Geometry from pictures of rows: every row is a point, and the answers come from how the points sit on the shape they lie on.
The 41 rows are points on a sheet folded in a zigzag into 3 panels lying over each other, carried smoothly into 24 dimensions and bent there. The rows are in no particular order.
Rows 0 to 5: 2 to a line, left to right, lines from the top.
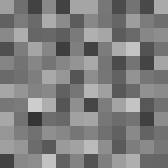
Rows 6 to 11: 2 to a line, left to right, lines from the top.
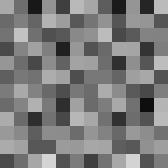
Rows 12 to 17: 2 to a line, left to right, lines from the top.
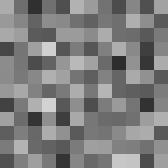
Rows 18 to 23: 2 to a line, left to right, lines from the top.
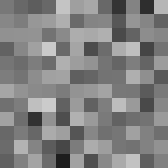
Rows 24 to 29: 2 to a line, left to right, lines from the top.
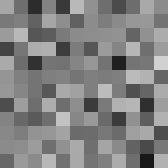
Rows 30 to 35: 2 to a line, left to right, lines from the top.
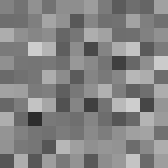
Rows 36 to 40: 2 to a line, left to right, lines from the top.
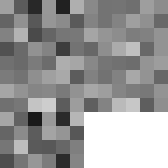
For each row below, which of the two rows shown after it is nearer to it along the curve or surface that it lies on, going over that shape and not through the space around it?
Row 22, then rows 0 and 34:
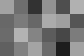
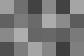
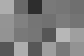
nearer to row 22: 0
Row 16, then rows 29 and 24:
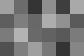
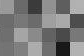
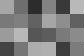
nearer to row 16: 29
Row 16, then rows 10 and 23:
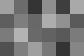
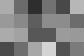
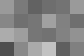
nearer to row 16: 23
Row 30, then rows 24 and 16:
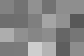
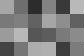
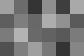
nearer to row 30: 16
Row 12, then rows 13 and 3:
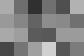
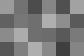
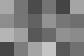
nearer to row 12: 3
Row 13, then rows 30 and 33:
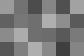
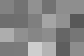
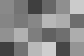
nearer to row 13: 30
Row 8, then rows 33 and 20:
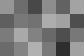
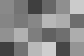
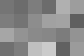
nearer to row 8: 20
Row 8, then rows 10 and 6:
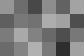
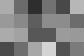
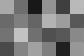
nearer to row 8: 6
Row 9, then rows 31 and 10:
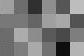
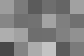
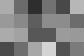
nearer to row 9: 31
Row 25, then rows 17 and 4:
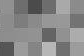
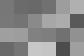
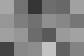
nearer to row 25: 4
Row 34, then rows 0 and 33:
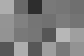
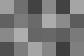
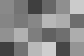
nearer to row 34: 33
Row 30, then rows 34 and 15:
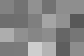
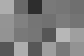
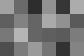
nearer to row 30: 15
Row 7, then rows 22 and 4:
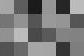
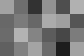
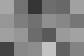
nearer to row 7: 22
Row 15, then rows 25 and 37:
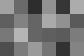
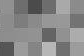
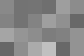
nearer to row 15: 37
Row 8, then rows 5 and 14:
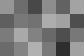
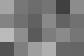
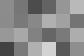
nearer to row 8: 5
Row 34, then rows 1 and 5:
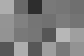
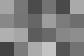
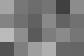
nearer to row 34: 1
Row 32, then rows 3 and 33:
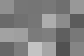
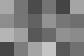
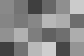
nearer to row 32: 3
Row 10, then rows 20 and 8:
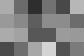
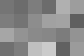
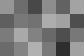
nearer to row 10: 20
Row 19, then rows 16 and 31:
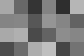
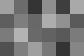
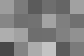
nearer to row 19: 31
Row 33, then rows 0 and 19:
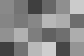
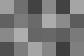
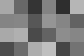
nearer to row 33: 19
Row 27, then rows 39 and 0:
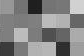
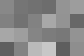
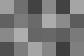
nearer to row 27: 39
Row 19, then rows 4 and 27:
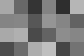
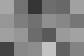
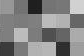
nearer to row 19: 4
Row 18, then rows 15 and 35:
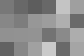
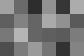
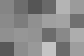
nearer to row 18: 35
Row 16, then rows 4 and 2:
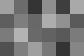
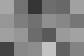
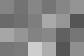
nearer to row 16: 2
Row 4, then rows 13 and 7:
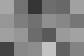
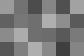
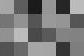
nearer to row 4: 7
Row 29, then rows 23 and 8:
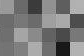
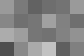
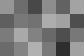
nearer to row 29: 8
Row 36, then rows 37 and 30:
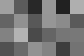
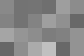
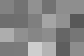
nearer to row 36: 30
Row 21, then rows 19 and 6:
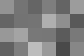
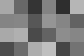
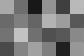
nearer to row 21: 6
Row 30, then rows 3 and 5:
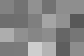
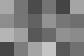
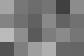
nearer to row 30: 5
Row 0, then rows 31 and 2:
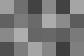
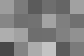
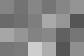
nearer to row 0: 2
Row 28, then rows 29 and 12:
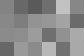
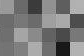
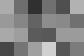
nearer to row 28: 12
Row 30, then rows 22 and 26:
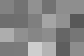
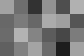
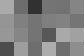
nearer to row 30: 22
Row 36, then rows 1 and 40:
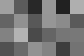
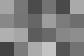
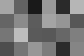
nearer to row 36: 40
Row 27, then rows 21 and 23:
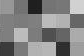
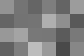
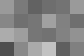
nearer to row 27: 23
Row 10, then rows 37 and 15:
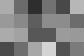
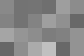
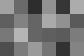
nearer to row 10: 37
